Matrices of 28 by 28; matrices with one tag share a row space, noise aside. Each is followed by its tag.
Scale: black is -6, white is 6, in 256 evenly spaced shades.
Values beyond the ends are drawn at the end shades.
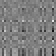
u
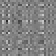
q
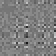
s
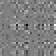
s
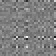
s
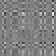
u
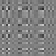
q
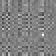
q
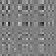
q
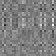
u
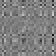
u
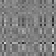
u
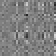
s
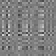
q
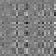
s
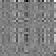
s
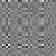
q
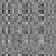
q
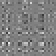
q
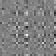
s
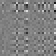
s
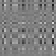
u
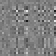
s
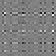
u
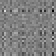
u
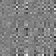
s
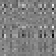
u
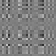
q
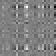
s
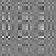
q
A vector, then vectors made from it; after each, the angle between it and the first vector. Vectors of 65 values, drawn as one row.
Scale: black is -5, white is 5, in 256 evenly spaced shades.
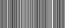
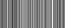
nearly parallel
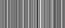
partly aligned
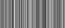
partly aligned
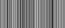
nearly opposite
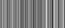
partly opposed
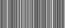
nearly parallel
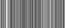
orthogonal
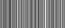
orthogonal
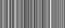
orthogonal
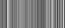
partly aligned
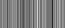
nearly opposite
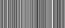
nearly parallel
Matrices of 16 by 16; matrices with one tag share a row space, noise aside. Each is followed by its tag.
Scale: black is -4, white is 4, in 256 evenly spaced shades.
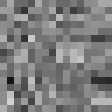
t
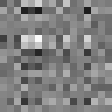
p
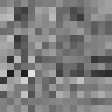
t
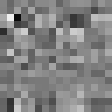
t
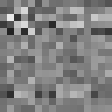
t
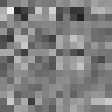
t
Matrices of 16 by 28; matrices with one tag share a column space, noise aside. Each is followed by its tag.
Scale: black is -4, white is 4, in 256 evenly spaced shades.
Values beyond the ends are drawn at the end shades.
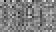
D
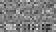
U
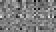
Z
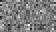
U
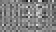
D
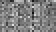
D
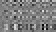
U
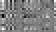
Z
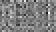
D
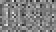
D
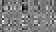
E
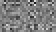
U
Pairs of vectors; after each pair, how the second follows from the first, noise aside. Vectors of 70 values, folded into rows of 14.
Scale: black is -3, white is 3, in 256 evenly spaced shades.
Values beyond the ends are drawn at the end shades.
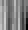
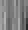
shrunk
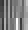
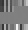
partly zeroed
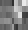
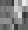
copied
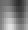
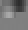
partly zeroed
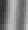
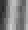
copied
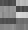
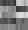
copied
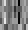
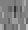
partly zeroed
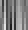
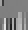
partly zeroed
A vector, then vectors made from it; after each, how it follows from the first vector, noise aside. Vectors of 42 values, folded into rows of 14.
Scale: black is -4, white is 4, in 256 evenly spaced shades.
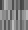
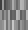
sign-scrambled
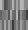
negated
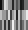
scaled up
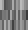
negated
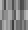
sign-scrambled
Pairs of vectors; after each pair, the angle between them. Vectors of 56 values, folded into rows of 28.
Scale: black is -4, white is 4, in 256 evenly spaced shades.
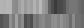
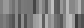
orthogonal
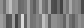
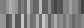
nearly parallel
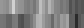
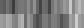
nearly opposite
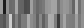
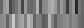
orthogonal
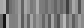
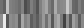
nearly opposite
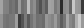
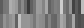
nearly opposite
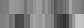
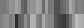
nearly parallel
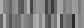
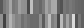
nearly opposite
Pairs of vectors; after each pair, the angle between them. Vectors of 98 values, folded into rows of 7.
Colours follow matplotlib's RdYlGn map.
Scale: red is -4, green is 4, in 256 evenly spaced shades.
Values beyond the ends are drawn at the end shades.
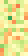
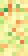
partly opposed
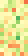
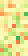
orthogonal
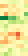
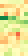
nearly parallel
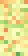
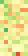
nearly opposite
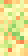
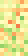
orthogonal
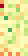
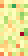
partly aligned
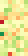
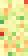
nearly opposite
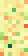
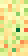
orthogonal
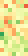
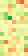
orthogonal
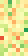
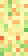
nearly parallel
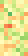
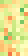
partly aligned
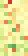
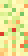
partly opposed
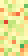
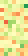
nearly parallel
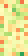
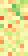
partly aligned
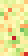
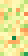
nearly opposite
